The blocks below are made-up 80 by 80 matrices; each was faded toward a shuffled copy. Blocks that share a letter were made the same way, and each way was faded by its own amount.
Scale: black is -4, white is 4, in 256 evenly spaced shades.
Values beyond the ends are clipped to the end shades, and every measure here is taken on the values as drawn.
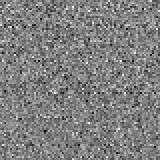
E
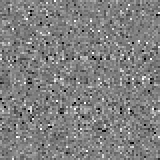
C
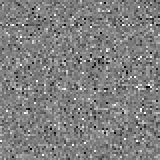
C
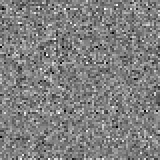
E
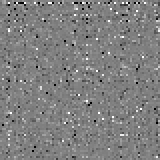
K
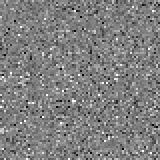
C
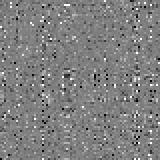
K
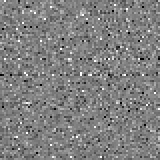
C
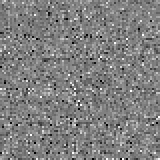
C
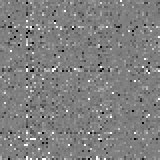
K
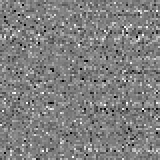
C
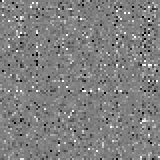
K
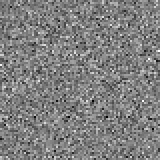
E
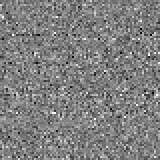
E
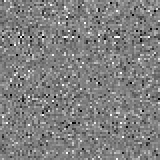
C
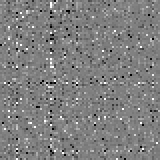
K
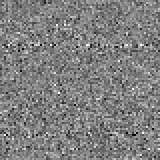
E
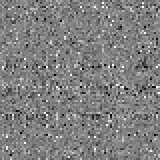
C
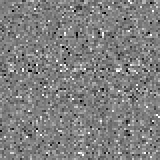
C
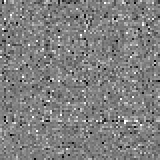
C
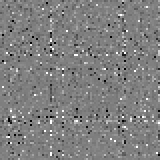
K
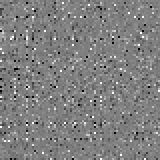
K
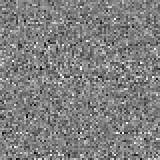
E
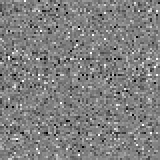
C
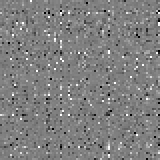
K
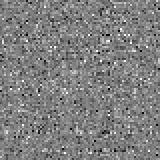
C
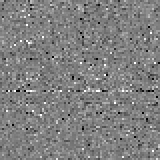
C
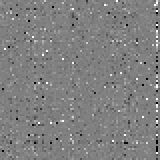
K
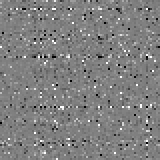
K
